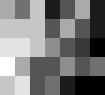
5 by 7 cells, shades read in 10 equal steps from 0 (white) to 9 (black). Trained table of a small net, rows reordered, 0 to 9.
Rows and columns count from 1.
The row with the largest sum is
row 5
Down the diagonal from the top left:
3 2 2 6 8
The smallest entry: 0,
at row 4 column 1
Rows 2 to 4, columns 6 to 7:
6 8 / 7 9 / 6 5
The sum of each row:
35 29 30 30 40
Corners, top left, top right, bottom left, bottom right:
3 8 2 9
